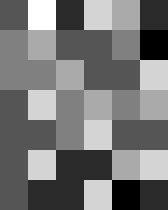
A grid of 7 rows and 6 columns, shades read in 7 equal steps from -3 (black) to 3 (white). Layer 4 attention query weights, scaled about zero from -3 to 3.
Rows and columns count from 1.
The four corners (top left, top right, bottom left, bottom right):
-1 -2 -1 -2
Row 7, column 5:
-3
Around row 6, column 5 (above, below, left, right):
-1 -3 -2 2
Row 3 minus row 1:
1 -3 3 -3 -2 4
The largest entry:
3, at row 1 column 2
